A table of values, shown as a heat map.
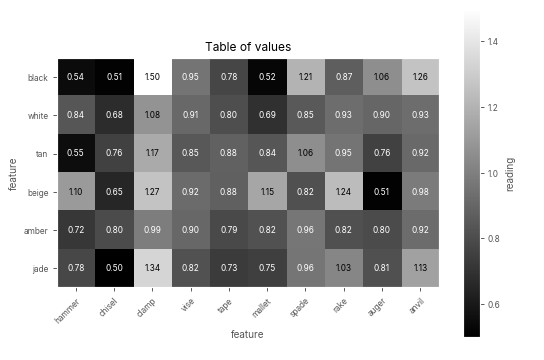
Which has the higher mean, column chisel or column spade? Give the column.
spade
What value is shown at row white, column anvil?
0.93
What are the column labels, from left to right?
hammer, chisel, clamp, vise, tape, mallet, spade, rake, auger, anvil
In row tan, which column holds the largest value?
clamp
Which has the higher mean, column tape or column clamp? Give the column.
clamp
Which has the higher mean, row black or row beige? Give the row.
beige
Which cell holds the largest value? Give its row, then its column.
black, clamp
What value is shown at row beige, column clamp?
1.27
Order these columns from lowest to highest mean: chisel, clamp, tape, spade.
chisel, tape, spade, clamp
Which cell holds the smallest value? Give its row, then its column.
jade, chisel
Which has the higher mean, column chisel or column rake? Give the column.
rake
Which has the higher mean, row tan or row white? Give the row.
tan
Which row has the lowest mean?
amber
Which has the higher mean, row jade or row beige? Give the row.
beige
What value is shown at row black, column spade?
1.21
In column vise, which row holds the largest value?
black
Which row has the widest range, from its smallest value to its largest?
black
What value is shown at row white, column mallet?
0.69
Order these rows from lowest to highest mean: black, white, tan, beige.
white, tan, black, beige
